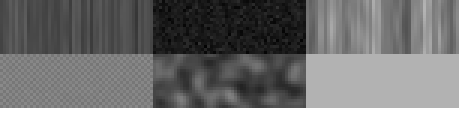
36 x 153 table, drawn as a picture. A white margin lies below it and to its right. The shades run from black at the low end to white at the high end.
The table splits into 2 rows of 3 panels. Panel 1,1: low, streaked downward, faint in contrast. Panel 1,2: very low, fine-grained, faint in contrast. Panel 1,3: middling, streaked downward. Panel 2,1: middling, checkered, faint in contrast. Panel 2,2: low, blotchy. Panel 2,3: high, flat.
